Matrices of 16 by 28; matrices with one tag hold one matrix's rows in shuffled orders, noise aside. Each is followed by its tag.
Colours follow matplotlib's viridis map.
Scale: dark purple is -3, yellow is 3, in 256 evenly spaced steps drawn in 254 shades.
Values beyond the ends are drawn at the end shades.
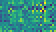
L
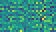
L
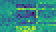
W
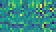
L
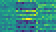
W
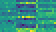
W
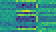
W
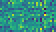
L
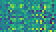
L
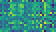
L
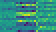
W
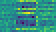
W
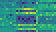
W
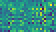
L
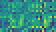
L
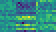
W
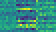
W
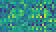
L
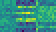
W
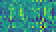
L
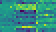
W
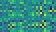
L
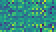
L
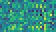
L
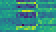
W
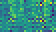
L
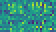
L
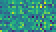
L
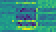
W
